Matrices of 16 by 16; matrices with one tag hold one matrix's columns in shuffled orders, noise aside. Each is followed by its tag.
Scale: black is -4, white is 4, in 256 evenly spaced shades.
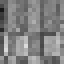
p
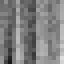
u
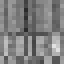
p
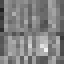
p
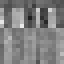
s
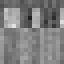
s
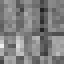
p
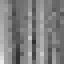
u
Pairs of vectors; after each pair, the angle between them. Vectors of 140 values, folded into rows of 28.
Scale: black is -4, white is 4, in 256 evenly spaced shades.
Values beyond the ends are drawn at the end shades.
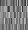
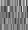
nearly opposite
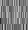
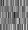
partly opposed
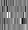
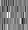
nearly parallel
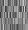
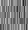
partly opposed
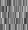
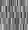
orthogonal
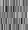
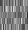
nearly opposite
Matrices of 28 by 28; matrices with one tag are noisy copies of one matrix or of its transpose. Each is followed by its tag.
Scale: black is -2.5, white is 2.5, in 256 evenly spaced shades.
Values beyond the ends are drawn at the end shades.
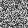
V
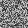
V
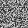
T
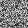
V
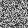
V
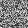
V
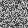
V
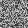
V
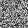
V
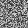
T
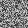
V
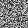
T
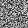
T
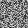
V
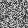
V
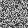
V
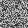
V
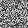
V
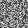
V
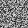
T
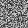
T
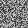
T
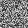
V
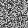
T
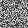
V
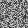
V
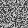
T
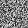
T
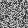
V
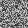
V
